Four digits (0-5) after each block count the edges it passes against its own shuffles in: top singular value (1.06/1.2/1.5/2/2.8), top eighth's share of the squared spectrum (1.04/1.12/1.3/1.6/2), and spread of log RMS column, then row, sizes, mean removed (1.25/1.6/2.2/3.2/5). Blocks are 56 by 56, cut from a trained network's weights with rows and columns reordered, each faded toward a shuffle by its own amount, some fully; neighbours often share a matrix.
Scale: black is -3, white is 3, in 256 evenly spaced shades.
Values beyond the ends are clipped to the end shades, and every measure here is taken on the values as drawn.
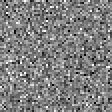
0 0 0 0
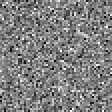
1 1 0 0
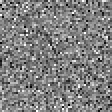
0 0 0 0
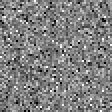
0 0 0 0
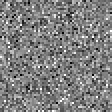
1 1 0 0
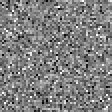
0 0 0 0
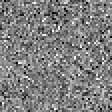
0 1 0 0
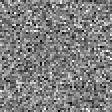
3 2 0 0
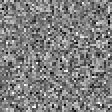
3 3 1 1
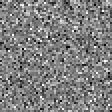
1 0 0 0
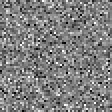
0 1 0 0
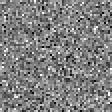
1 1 0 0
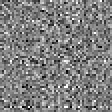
3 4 2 3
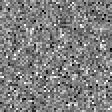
0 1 0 0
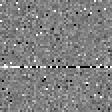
3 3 0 1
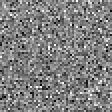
2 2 0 0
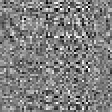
4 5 3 3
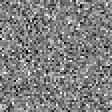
2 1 0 0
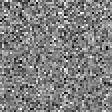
3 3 1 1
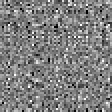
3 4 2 2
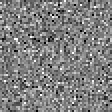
2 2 0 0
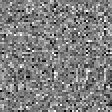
3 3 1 1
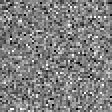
1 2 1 0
